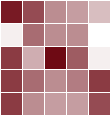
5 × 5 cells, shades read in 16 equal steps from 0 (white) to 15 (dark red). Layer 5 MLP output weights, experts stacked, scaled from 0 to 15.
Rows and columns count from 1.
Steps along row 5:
down down same up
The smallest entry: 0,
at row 2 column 5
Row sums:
42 24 43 48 42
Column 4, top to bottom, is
6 7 10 8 6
